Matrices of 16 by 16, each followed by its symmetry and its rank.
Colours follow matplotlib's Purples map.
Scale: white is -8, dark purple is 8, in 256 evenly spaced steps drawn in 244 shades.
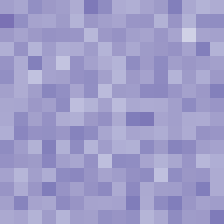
neither, full rank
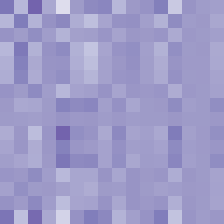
neither, rank two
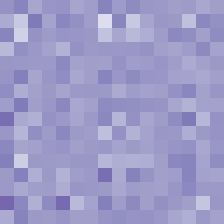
neither, rank three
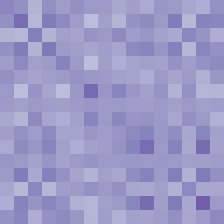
symmetric, rank three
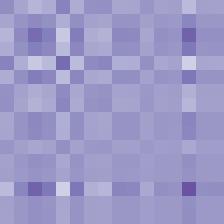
symmetric, rank one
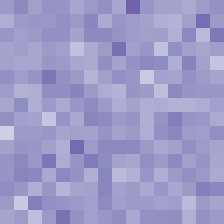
antisymmetric, full rank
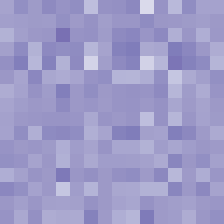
neither, rank three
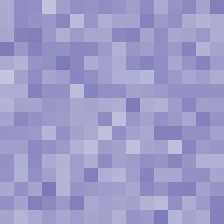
neither, full rank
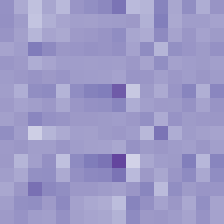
neither, rank two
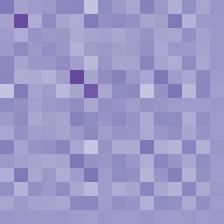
symmetric, rank three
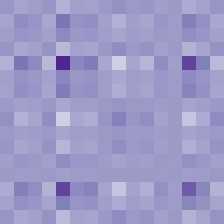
symmetric, rank one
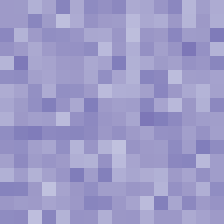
antisymmetric, full rank
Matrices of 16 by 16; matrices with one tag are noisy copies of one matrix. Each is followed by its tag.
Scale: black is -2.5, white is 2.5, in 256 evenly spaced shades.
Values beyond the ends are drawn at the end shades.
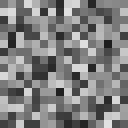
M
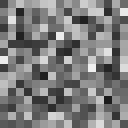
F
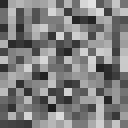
F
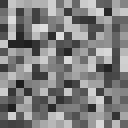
F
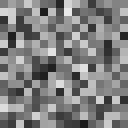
M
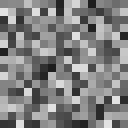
M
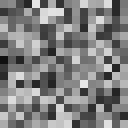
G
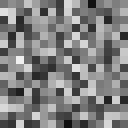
M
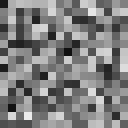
F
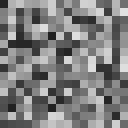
F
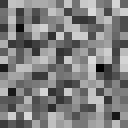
F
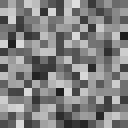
M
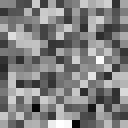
G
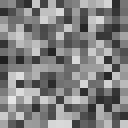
G
